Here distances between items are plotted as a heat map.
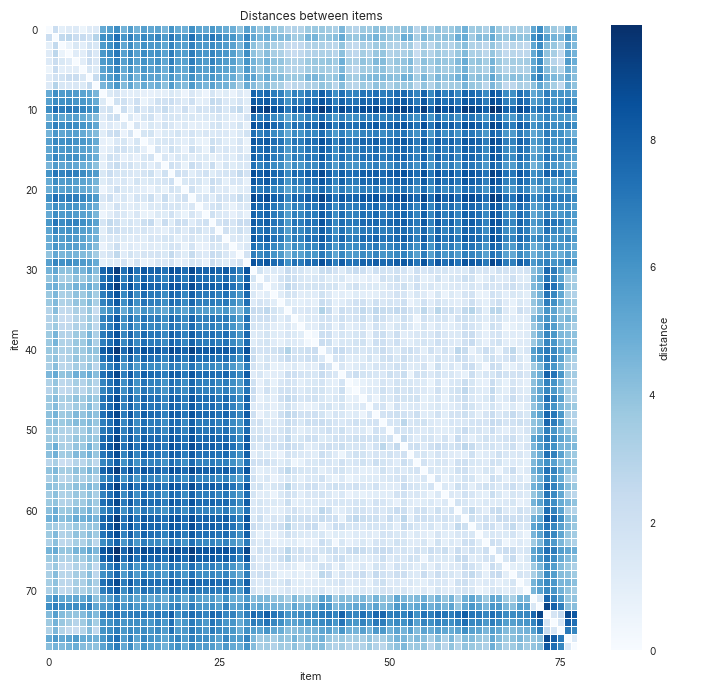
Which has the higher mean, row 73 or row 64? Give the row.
73
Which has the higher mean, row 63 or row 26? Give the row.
26
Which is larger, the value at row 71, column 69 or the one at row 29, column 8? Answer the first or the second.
the first
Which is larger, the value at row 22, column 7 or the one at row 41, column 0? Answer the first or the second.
the first
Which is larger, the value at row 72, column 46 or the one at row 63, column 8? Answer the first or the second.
the second
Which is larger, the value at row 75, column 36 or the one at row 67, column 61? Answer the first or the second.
the first
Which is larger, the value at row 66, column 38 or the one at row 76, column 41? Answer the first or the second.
the second
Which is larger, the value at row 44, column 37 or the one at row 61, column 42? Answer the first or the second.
the second
